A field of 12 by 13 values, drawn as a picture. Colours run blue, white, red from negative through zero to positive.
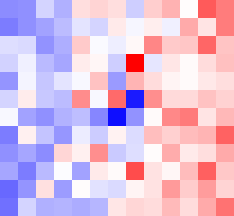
The top left is the calmest part. In the centre lies a patch that is rougher than the rest. The centre is the roughest part. There are no regular stripes. Values rise toward the right.
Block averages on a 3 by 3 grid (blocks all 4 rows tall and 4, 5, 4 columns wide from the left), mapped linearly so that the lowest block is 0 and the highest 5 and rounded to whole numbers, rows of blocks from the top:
035 / 125 / 035
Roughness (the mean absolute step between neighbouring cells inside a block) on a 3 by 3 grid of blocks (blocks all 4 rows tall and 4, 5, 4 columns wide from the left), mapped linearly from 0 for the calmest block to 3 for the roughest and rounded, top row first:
011 | 130 | 111
